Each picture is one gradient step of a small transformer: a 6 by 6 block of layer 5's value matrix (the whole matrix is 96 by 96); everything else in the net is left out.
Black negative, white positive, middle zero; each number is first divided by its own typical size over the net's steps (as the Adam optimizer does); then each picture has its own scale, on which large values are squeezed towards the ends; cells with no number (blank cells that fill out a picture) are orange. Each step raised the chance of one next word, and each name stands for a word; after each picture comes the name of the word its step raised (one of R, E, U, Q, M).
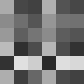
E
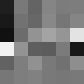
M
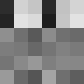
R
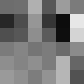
M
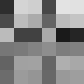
R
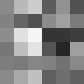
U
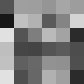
U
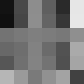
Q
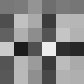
M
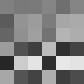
E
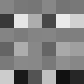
E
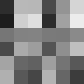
R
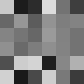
E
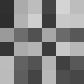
R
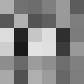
U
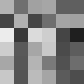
U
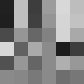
M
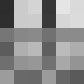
Q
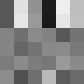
R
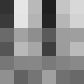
Q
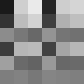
R
